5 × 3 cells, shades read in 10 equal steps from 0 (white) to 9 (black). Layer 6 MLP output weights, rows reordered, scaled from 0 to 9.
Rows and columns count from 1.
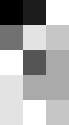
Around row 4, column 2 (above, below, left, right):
6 0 1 3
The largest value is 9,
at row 1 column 1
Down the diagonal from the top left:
9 1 3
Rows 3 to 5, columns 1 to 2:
0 6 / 1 3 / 1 0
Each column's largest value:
9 8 3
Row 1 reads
9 8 0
